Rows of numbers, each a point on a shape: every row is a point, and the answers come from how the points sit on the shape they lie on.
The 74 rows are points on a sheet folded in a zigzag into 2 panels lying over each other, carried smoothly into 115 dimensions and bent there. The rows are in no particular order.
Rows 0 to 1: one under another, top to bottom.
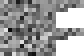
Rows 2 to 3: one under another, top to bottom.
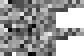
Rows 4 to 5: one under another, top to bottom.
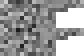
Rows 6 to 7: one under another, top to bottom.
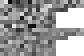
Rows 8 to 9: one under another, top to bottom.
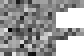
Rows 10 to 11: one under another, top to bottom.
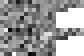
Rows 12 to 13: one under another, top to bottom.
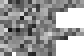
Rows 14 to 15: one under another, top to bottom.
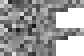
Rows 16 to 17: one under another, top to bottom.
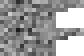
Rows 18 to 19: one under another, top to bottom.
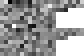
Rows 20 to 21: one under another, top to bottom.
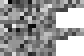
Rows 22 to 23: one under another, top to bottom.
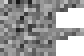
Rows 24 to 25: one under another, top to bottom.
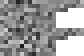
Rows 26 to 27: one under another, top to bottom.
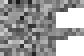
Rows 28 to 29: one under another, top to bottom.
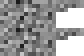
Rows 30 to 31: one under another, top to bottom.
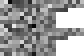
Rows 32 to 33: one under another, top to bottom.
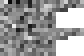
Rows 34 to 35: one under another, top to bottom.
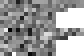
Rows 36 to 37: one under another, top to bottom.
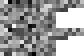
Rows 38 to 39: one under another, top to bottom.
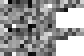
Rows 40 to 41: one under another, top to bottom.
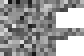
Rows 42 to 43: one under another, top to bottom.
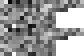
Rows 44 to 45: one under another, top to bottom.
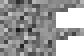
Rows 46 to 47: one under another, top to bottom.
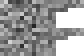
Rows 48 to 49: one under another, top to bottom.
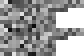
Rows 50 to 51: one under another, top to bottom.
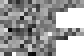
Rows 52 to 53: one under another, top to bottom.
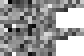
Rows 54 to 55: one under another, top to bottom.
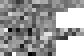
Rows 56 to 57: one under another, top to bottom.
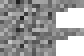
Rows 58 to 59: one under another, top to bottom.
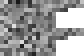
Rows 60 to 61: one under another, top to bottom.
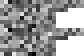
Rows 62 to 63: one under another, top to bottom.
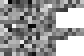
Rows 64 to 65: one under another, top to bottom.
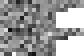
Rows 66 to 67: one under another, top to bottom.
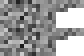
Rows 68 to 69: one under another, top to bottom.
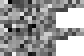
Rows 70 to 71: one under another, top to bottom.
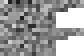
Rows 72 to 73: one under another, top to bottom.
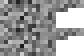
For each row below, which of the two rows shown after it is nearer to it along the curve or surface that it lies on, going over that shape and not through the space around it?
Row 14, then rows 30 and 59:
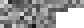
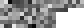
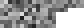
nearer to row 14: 30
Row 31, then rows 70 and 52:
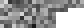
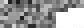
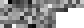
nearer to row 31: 52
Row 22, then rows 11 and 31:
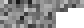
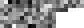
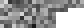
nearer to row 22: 11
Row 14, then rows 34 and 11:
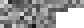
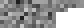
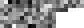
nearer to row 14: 11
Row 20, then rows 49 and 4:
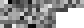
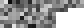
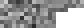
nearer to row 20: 49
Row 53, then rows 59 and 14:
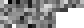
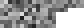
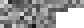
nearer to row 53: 59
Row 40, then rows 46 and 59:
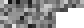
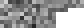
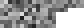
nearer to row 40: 59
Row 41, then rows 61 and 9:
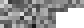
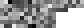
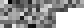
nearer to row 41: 61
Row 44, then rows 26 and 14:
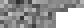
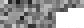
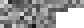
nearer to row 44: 14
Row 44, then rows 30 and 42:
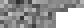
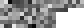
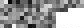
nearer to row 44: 30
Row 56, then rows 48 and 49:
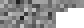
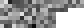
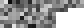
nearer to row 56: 49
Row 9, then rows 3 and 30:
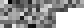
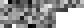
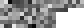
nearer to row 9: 3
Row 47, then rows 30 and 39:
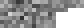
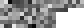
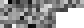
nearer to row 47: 30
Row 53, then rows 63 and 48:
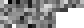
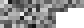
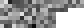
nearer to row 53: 63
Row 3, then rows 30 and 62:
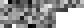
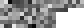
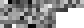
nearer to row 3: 62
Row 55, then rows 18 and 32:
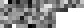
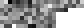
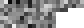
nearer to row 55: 32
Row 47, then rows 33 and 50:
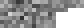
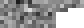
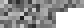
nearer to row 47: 33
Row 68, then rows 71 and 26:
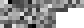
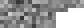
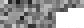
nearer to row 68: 26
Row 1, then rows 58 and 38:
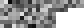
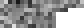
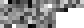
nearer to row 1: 38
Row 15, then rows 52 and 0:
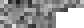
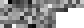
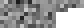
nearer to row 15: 52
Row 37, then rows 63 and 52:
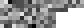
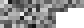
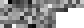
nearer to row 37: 52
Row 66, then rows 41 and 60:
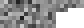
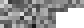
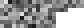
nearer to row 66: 60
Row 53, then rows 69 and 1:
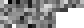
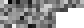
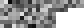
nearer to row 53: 69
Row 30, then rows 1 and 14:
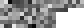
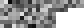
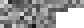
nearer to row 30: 14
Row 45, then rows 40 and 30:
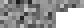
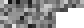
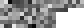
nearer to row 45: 40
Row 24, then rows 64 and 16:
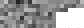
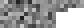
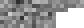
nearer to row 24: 16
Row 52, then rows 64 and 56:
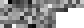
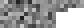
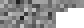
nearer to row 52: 64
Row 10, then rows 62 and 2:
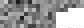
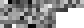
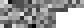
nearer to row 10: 62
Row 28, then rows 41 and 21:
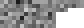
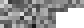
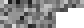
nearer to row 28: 21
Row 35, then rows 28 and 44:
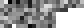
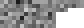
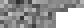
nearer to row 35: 28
